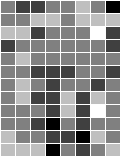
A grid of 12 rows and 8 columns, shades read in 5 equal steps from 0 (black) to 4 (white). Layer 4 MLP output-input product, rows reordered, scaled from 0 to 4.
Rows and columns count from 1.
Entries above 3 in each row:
0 0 1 0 0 0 0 0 1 0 0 0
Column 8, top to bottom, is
0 3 1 1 2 1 2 2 2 2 2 3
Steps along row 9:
same same down up down up down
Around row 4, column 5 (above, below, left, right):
2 2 2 2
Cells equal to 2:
48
